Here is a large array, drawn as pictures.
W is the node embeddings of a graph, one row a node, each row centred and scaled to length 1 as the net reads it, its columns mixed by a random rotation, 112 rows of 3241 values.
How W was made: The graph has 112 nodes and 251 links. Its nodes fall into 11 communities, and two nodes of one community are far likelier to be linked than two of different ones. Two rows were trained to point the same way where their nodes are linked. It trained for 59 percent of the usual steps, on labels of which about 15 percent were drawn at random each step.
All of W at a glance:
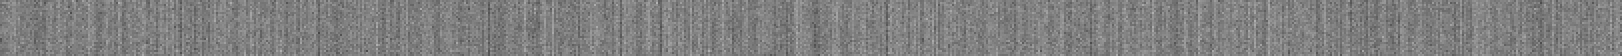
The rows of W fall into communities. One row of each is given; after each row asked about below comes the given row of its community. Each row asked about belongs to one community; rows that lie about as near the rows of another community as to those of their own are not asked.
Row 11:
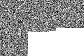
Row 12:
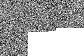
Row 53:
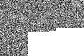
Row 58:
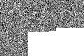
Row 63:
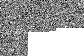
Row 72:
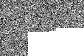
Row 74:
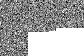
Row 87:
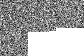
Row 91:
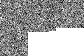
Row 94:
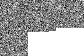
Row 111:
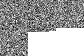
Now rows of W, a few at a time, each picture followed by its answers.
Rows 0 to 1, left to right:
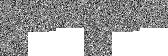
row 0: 74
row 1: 12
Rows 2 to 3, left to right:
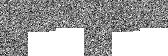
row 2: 111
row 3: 111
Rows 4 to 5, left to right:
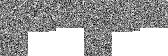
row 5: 63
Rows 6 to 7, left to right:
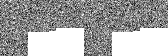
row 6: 63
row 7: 58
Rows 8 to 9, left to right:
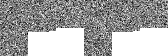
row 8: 72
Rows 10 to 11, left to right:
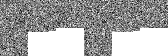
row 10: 111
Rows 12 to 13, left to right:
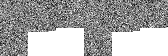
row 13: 74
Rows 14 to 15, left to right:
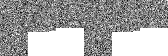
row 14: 72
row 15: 74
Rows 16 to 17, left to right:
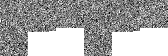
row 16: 91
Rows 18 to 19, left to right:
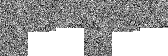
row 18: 91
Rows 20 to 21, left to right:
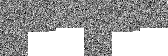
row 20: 91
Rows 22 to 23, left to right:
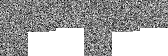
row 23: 87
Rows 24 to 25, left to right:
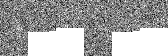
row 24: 63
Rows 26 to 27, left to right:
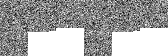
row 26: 63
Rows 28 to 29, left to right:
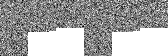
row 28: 74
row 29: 87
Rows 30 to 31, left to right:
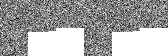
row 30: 63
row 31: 58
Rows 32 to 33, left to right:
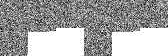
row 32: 11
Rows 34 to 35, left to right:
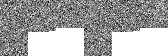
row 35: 12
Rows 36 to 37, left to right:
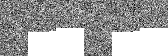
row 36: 87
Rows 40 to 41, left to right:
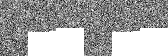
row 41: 11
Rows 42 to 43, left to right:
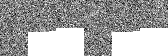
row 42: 87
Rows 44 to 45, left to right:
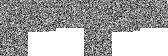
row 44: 111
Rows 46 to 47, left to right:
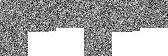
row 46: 58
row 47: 94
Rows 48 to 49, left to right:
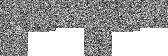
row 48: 63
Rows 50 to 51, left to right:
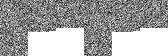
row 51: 91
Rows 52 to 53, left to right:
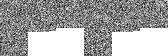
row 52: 111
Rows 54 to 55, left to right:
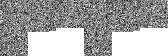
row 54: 91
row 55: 12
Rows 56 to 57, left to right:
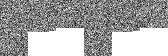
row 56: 72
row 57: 12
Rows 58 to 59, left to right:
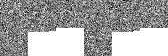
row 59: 12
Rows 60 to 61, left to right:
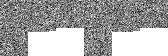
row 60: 111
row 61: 72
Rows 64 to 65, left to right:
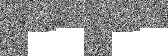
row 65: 91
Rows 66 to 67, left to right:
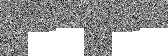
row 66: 63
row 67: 53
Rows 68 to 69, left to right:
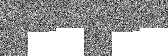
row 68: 11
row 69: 58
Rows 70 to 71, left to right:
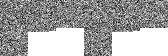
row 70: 63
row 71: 53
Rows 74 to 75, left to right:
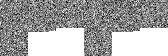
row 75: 58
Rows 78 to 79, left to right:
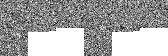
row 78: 87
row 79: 74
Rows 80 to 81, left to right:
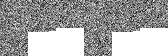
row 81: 91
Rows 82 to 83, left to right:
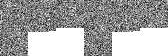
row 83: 74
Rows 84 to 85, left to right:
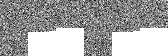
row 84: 87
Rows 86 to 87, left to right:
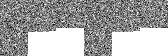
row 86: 87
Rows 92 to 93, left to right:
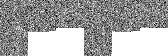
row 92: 63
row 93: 11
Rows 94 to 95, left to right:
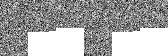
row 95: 53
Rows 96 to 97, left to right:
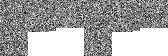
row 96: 91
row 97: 74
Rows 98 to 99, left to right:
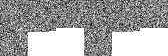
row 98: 58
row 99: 87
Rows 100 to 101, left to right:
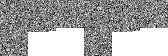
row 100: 111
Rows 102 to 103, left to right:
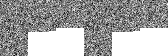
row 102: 111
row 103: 111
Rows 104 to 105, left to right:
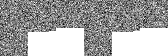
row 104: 58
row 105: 72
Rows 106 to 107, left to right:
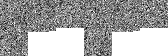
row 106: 91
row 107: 72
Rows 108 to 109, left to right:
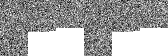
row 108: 53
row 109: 87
